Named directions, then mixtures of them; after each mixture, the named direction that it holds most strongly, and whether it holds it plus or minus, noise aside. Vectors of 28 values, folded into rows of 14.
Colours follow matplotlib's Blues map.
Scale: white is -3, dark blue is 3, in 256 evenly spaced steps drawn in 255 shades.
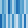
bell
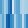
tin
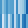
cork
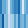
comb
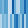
bell, minus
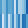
cork, plus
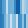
comb, plus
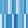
bell, minus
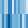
tin, plus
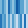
bell, plus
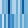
comb, minus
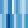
tin, plus
